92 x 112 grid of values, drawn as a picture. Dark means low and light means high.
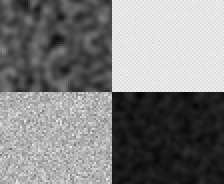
It is made of 2 by 2 panels. Panel 1,1: low, blotchy. Panel 1,2: very high, checkered, faint in contrast. Panel 2,1: high, fine-grained. Panel 2,2: very low, blotchy, faint in contrast.
